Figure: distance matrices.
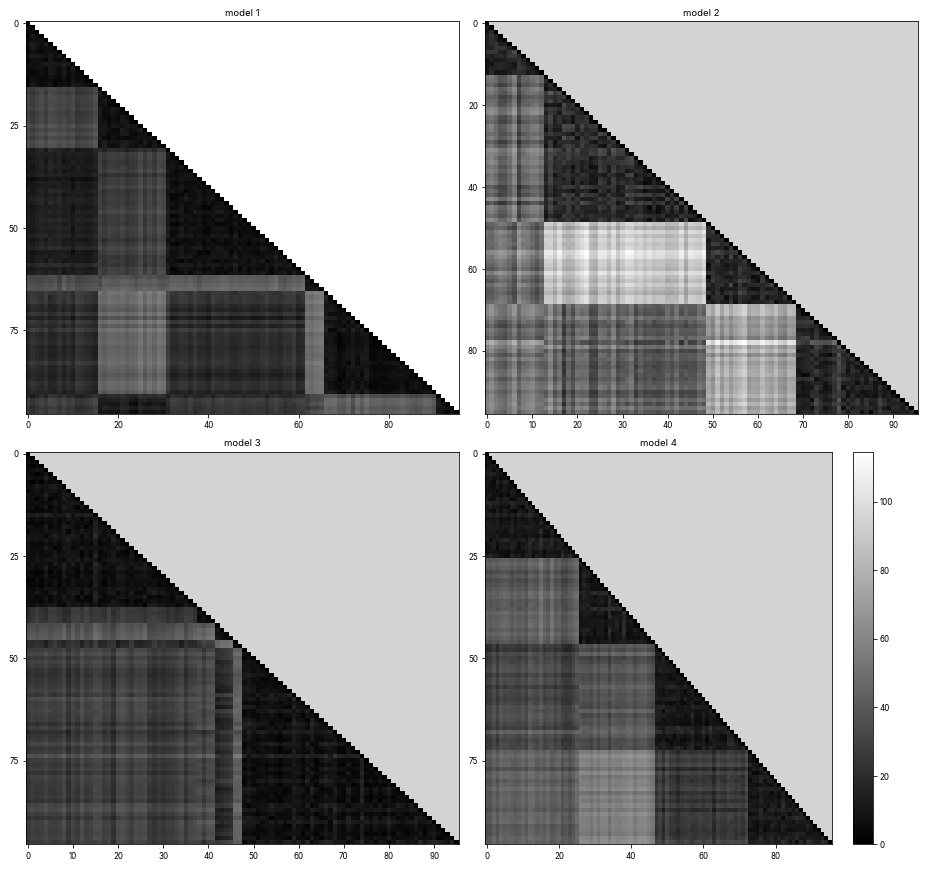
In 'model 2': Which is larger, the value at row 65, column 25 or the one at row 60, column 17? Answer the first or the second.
the first
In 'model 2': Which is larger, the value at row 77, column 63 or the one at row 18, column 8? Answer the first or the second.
the first
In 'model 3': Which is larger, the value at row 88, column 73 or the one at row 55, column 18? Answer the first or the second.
the second
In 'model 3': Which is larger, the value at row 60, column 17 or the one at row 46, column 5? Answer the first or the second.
the first
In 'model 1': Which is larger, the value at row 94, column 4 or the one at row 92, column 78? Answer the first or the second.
the second
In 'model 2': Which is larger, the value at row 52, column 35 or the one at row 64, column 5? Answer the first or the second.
the first
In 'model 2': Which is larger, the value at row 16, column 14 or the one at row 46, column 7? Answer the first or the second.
the second
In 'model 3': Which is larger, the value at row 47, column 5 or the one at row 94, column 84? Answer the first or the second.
the first
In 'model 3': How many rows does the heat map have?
96
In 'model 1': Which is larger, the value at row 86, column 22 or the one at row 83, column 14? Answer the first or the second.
the first
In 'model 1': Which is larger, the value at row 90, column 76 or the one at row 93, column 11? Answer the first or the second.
the second
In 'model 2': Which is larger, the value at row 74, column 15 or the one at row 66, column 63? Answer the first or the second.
the first
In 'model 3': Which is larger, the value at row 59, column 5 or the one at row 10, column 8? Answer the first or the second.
the first
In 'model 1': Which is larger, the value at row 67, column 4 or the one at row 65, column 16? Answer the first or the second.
the second
